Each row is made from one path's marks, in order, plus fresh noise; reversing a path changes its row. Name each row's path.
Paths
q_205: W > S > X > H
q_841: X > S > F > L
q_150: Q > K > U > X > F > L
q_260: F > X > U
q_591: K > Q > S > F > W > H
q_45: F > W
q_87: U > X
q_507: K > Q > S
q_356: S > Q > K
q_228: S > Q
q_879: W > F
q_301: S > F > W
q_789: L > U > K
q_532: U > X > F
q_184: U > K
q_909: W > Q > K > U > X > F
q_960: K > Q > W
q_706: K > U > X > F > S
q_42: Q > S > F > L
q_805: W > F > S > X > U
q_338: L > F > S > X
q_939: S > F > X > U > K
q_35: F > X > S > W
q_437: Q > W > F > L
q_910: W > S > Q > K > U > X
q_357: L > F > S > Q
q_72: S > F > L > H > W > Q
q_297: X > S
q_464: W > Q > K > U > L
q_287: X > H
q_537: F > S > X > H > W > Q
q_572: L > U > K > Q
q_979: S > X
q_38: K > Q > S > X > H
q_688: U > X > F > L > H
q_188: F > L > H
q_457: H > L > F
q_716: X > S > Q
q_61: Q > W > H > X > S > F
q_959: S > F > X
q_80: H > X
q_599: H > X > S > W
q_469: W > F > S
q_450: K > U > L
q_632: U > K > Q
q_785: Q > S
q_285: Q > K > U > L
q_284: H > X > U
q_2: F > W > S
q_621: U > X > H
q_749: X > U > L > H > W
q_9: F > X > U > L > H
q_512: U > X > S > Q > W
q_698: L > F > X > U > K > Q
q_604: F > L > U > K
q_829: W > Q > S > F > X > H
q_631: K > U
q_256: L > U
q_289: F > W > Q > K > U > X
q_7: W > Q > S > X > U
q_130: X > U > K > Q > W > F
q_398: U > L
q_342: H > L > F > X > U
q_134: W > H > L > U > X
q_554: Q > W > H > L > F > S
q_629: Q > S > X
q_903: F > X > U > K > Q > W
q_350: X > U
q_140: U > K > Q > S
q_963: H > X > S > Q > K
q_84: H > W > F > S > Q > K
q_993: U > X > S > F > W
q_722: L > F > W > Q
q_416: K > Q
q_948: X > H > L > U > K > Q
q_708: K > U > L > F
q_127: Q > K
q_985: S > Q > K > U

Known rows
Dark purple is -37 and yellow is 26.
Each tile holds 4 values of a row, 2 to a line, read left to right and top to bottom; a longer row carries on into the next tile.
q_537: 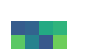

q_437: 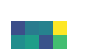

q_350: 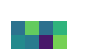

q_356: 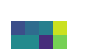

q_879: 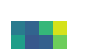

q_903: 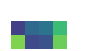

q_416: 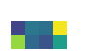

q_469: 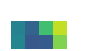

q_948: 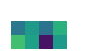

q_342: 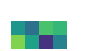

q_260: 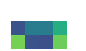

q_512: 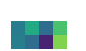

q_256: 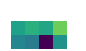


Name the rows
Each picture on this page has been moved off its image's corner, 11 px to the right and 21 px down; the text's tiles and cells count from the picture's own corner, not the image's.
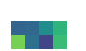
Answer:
q_9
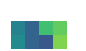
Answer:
q_301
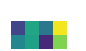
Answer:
q_785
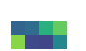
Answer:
q_604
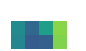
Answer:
q_805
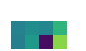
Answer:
q_979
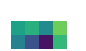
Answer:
q_398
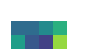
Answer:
q_939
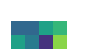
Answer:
q_959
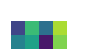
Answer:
q_629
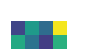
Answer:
q_285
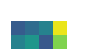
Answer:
q_829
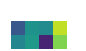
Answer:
q_228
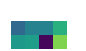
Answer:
q_841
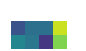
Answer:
q_985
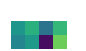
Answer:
q_749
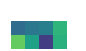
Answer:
q_963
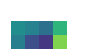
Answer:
q_993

